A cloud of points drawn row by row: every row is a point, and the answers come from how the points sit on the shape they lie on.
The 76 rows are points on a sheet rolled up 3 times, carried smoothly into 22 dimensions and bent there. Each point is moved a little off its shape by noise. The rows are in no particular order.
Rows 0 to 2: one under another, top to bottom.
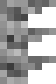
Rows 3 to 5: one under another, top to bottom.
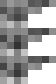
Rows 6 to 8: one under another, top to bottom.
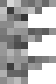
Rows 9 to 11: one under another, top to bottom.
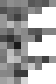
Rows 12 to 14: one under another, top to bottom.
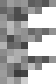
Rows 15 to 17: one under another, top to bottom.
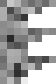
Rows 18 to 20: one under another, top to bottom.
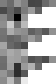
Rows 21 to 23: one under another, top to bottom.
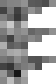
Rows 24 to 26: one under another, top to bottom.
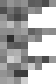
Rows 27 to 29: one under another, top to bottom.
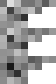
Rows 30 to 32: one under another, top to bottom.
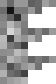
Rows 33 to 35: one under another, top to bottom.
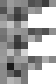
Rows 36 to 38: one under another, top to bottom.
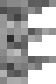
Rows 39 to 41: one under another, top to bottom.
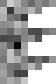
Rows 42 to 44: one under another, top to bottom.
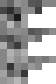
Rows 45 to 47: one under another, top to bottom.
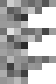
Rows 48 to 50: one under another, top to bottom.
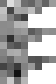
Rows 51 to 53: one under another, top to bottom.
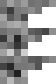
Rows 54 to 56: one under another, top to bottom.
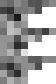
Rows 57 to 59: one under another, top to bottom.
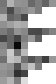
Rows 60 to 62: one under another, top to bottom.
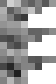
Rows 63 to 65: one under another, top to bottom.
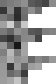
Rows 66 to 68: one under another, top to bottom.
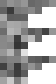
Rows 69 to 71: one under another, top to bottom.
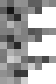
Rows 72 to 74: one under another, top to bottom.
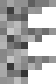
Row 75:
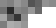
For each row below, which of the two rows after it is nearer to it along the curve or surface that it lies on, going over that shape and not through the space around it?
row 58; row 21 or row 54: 54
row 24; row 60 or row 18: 60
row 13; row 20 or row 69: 20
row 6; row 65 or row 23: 65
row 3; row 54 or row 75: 75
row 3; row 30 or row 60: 60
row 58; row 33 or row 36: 33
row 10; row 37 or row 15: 37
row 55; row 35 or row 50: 50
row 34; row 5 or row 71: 5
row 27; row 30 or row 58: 30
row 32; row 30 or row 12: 12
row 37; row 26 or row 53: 53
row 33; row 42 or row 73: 73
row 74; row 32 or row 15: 15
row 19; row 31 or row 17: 17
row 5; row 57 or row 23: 57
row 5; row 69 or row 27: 69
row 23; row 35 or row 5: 35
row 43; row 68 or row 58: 68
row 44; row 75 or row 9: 75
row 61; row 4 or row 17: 4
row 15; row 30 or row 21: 21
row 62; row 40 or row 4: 40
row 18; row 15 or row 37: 37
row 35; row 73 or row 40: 40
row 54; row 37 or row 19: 37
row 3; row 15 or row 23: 15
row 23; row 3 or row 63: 63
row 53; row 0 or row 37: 37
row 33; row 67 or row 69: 67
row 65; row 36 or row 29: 29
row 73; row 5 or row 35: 5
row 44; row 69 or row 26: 26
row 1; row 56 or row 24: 56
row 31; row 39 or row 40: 39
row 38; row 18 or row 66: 66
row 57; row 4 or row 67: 4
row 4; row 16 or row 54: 16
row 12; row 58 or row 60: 60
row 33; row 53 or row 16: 16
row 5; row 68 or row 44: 68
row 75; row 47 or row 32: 47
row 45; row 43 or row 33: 33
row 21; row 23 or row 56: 56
